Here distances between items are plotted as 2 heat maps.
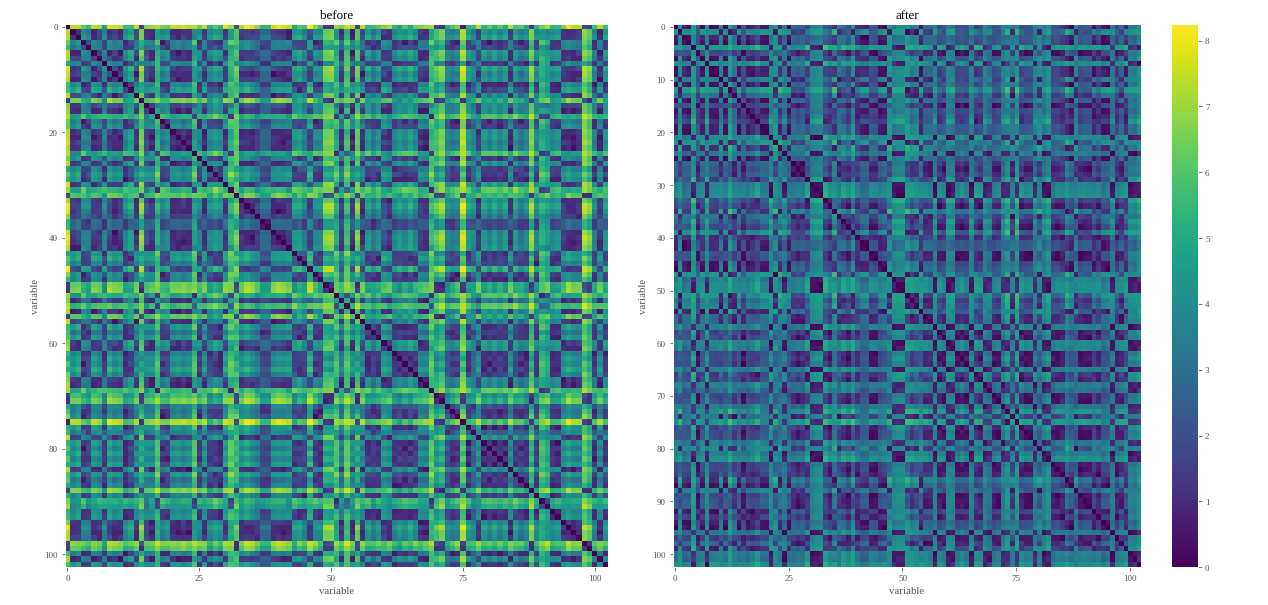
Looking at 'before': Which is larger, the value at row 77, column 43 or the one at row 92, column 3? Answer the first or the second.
the first
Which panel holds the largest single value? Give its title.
before
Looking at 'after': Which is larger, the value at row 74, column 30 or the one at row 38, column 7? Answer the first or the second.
the second
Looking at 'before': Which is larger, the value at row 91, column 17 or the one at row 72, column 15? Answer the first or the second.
the second
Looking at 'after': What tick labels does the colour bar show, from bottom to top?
0, 1, 2, 3, 4, 5, 6, 7, 8
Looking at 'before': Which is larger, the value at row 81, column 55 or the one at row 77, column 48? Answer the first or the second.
the first
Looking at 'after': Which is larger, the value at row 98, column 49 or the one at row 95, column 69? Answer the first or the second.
the first
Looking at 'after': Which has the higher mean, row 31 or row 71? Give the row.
31
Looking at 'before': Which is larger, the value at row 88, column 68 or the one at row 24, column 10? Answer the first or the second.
the first
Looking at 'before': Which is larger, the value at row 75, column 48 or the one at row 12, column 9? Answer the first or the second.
the first
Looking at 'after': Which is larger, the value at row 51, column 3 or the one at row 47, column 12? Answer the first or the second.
the first
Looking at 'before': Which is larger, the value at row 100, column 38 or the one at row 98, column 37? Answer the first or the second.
the second
